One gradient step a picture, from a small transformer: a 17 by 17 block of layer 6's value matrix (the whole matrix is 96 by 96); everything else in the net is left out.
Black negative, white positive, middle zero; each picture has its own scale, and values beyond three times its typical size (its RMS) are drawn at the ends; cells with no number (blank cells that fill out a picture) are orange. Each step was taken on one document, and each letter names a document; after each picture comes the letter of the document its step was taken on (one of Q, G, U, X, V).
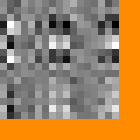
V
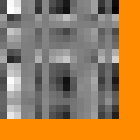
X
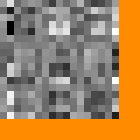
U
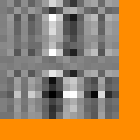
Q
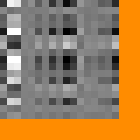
V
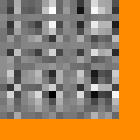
U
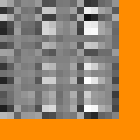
U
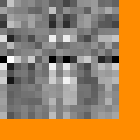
V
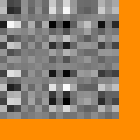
V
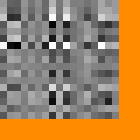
V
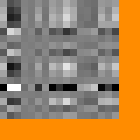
X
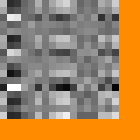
X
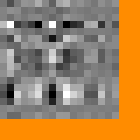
Q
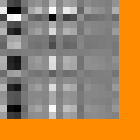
U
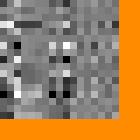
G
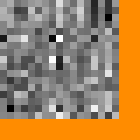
U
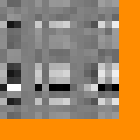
X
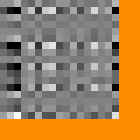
U
